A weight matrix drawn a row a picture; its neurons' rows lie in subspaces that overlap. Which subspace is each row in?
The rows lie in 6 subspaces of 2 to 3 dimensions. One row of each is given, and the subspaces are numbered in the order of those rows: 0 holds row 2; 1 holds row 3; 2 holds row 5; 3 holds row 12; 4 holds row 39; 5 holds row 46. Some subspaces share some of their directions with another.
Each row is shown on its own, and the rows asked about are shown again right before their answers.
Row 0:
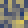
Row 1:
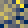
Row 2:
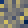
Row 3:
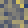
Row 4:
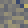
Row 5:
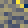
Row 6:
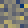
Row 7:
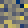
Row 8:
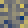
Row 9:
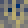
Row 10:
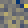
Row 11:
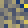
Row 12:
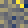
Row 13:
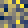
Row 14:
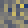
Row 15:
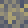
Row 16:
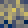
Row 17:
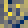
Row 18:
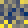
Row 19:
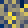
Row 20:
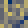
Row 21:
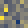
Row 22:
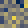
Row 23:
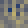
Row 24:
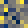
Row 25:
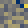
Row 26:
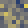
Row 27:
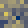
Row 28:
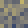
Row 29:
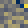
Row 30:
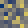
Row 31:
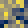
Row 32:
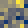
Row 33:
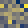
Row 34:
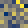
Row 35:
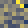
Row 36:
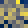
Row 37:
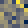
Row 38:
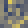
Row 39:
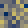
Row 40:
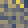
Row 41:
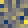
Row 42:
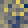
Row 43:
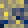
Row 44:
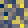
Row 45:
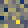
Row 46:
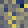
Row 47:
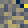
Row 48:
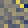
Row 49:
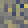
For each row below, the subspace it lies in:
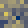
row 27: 4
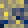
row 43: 4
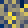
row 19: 5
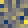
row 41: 0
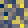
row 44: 1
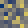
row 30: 1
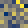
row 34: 4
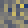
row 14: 2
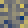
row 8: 0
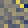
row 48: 3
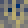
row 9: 2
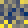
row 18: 5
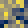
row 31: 4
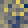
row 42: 1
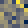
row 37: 0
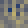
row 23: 2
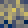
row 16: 5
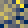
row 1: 4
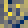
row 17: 1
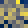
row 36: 5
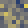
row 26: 4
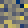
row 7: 0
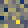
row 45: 3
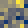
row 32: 4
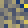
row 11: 3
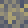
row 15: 5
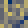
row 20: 1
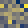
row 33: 5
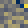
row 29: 2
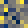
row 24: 3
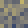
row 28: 5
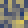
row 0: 1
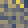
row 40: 3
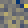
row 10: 4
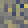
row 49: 2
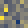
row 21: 3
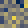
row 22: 3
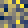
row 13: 3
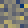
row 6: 0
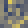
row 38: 1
